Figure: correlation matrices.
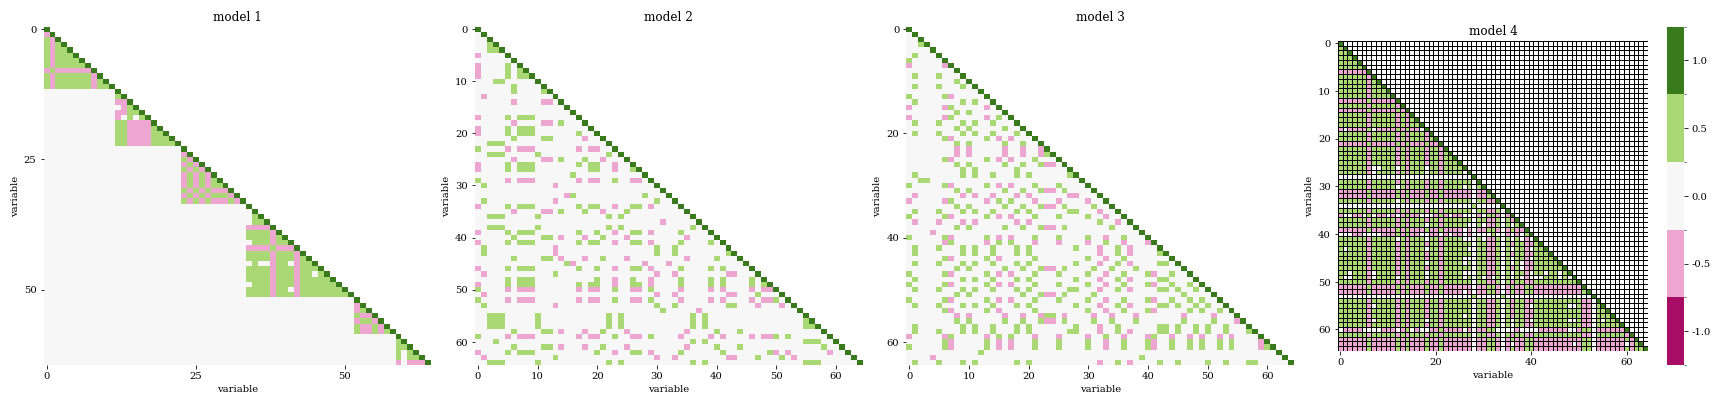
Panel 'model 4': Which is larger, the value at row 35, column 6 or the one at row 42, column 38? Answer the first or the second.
the second
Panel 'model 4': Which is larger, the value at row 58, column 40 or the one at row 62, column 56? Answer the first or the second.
the first
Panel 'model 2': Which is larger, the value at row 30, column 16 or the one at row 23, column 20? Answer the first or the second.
the first
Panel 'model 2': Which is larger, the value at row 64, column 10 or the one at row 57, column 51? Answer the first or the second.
the first
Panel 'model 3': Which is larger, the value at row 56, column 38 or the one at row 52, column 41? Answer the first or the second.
the first
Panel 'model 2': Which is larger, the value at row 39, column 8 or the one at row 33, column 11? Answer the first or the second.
the first
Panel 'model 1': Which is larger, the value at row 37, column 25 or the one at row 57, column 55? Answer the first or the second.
the second
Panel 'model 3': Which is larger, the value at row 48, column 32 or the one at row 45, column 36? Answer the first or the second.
the second
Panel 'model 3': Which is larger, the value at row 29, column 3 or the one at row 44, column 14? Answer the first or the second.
the first
